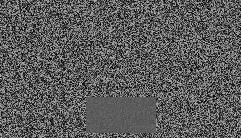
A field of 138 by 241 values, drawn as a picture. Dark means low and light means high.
Histogram: flat. Stripes: none. Odd rows or columns: none. Odd patch: calmer, in the bottom middle. Calmest part: bottom middle. Slope: none.
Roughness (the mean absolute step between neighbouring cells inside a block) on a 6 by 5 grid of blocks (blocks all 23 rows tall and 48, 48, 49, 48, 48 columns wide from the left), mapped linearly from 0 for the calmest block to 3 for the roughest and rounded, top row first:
33333 / 33333 / 33333 / 33333 / 32023 / 32023
